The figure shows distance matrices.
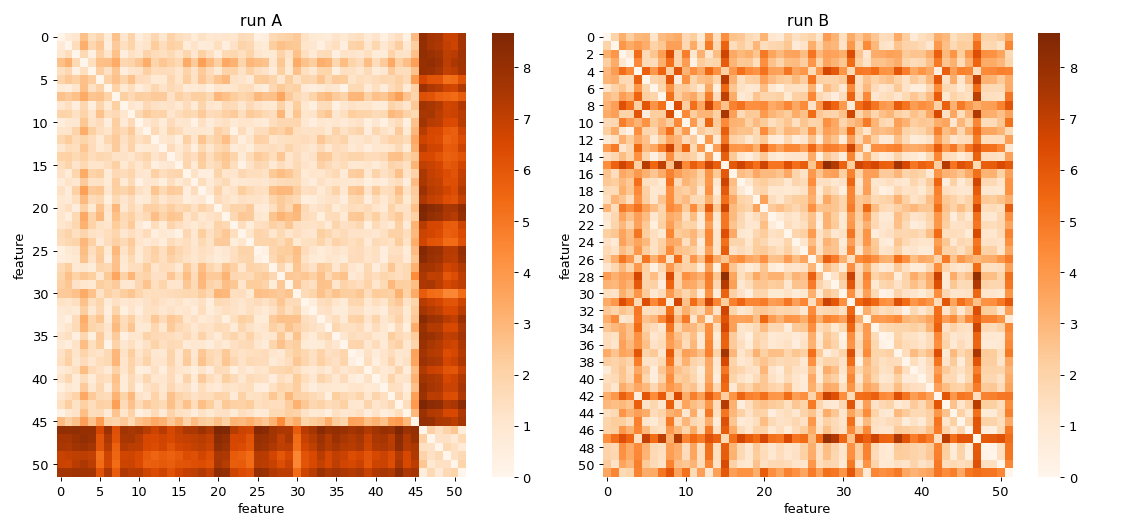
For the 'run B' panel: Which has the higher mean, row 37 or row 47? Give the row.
47
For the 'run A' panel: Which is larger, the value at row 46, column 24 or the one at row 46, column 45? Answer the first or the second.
the second
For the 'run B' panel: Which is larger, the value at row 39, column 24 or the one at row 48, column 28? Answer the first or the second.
the second
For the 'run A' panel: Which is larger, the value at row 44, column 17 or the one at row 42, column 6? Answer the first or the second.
the second
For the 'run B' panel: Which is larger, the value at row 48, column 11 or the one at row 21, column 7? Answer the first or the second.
the first
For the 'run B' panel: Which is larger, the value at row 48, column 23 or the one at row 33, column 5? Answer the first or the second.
the second
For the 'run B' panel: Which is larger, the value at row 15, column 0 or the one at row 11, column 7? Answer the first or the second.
the first
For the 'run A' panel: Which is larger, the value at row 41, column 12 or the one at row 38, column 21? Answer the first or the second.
the second
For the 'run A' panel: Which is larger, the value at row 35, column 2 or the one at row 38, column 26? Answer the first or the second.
the second
